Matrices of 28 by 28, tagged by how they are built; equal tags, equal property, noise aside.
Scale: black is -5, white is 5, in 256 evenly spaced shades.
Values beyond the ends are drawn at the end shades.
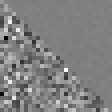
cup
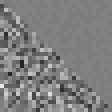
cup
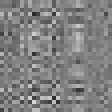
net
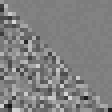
cup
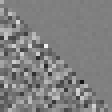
cup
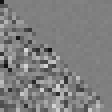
cup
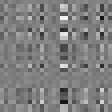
net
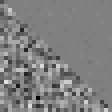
cup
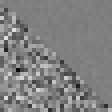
cup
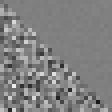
cup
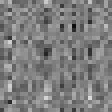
net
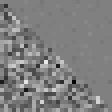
cup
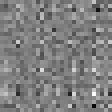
net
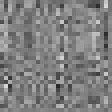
net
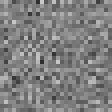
net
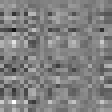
net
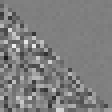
cup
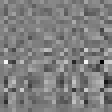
net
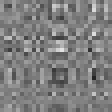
net
